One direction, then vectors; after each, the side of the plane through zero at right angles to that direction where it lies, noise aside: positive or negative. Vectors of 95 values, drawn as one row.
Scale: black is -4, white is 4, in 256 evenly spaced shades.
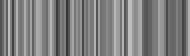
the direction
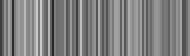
positive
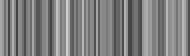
negative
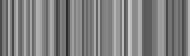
positive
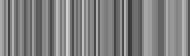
negative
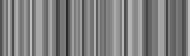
positive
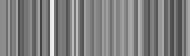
positive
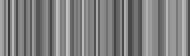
negative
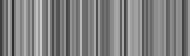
positive
